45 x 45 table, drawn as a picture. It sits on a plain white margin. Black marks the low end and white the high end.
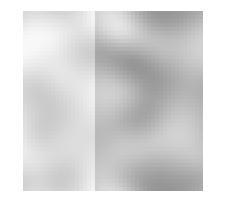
The ninth with the highest average is the top left. Overall the values sit about 80% of the way up the scale. A vertical seam about 40% of the way across splits the table, and the left part is higher.
